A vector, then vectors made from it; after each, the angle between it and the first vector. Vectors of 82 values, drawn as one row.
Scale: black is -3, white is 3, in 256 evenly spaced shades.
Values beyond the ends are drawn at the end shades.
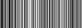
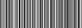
orthogonal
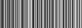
partly aligned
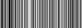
nearly parallel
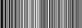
nearly parallel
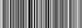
partly opposed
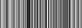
partly opposed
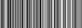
orthogonal
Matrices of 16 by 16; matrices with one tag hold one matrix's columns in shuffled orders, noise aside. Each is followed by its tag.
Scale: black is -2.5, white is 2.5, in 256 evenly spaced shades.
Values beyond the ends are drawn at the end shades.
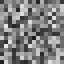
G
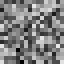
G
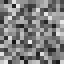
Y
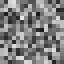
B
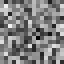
G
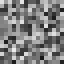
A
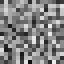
G
